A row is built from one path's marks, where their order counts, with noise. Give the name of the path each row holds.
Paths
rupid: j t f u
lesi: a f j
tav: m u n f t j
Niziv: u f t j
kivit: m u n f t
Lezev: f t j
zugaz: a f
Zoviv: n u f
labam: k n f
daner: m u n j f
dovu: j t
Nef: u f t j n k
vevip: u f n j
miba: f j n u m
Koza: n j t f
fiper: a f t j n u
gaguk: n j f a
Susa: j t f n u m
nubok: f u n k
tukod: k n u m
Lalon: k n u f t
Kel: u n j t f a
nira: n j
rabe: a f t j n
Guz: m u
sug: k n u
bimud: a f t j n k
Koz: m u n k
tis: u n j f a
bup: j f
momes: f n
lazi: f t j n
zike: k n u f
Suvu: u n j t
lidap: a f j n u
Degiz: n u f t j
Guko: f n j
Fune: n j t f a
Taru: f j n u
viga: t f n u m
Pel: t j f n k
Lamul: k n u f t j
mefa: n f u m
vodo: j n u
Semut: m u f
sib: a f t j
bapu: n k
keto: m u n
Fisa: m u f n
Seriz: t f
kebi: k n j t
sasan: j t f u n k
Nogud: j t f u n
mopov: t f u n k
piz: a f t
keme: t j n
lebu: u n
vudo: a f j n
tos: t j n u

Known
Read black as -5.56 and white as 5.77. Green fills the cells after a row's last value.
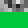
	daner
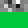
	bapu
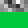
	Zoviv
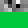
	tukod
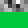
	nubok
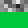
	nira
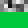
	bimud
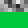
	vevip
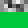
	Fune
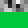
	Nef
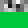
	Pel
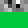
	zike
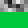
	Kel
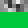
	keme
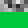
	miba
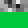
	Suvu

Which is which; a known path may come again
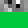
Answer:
sug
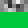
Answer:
keme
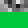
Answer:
keto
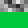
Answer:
tis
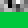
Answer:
viga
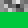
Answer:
nira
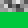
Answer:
Guko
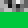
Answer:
tav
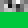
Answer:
Pel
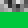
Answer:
Fisa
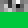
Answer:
kebi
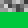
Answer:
bup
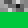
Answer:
vodo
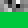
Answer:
tukod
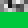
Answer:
bimud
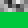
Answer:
Kel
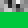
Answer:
Nef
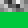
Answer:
Zoviv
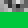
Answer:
daner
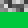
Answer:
vudo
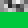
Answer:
Fune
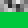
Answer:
Nogud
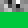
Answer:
zike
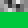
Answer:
tos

